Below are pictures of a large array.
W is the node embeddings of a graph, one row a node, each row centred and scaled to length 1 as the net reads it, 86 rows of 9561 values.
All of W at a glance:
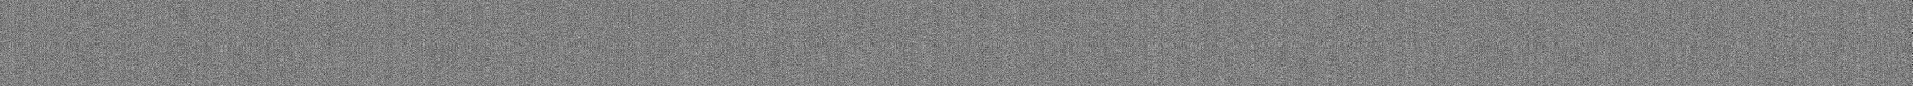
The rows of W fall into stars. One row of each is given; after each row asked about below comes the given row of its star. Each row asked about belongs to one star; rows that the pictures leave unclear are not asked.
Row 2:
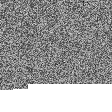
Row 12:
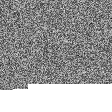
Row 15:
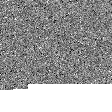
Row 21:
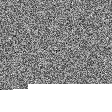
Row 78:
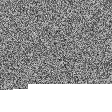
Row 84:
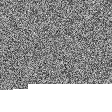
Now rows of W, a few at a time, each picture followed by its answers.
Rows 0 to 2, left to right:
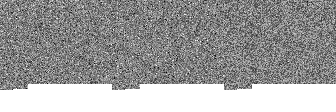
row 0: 78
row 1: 15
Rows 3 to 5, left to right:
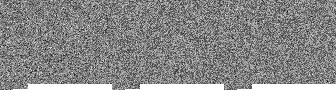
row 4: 84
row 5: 15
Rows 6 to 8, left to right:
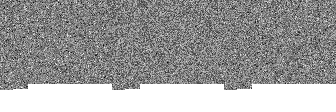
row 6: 84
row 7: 2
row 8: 12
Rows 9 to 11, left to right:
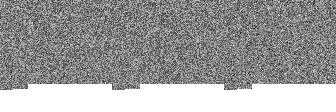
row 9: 21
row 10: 12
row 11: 2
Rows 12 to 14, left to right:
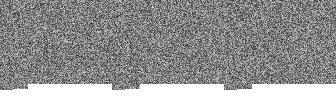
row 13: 78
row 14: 2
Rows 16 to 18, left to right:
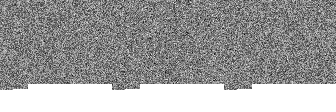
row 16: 12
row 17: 12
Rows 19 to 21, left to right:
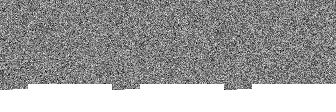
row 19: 78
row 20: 2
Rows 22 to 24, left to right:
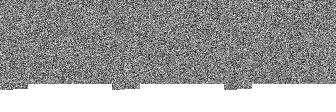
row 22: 84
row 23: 2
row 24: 12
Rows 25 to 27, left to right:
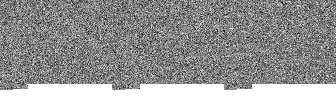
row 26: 2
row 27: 84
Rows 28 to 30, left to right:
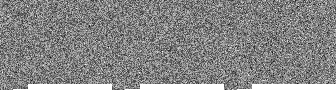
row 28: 15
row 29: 21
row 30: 2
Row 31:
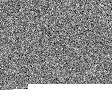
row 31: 78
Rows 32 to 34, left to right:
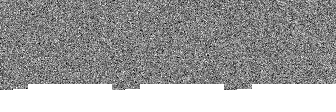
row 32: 78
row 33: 84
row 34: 2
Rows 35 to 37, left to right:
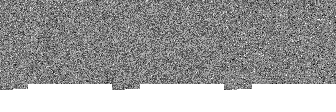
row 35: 12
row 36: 21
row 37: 21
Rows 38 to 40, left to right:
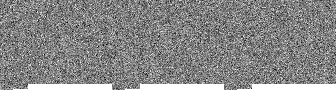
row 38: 84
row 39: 2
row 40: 12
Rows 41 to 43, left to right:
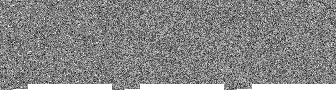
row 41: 84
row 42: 2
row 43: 2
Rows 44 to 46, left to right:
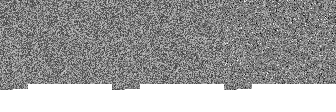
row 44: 2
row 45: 21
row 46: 21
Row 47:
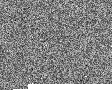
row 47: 15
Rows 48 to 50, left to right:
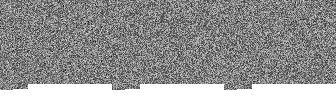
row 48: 84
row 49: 15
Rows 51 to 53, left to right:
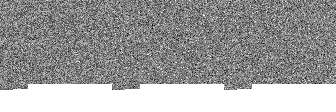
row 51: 15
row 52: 21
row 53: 78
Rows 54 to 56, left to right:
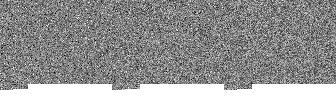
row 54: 15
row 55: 78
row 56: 84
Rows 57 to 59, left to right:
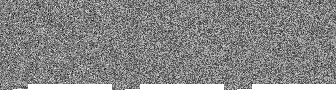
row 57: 12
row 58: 78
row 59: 78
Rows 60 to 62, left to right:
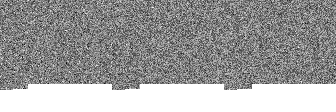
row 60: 78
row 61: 15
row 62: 84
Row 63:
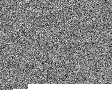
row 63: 12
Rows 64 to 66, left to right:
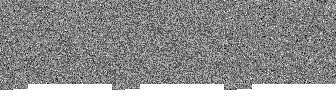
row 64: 78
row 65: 78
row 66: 15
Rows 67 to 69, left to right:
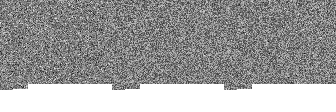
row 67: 12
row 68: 2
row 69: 12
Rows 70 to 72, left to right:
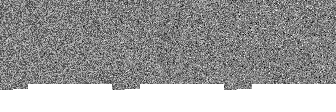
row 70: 21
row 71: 2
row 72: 21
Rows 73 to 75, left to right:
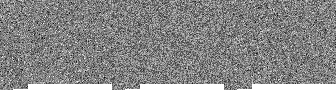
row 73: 84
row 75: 12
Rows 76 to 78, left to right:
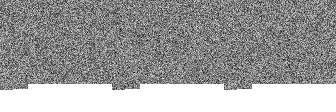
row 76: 12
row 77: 2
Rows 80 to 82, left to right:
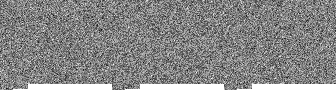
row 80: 12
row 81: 21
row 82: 2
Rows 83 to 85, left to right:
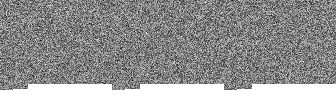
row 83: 78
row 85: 21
